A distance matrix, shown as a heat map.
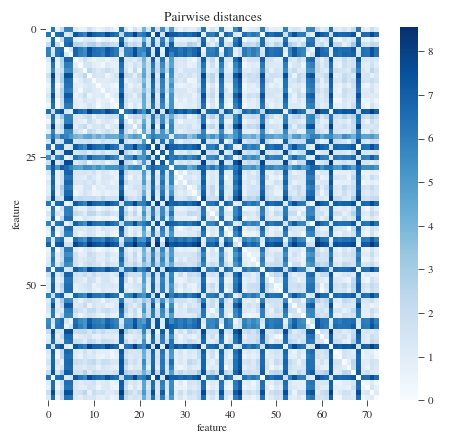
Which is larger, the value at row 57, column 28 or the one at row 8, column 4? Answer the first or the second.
the first
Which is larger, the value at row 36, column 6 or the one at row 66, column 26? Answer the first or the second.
the first
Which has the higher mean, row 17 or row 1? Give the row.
1
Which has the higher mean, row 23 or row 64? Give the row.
23
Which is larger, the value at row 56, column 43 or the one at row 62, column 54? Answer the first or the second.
the second
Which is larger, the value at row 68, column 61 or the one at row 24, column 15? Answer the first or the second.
the first
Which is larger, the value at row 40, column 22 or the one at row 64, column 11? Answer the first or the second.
the first
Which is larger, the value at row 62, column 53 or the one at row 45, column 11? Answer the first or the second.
the first
